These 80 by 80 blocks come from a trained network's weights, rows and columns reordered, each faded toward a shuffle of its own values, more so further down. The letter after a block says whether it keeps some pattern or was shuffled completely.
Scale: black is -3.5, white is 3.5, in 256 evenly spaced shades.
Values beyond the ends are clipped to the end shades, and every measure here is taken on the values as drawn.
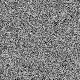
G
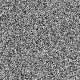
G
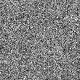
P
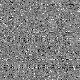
P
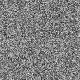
P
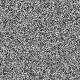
G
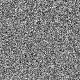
P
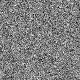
G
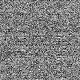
P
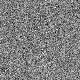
G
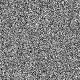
G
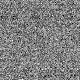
P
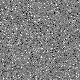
G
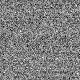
P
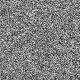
G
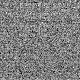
P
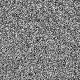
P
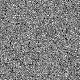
P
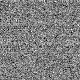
P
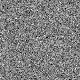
G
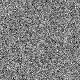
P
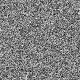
G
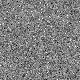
G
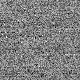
P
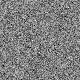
G
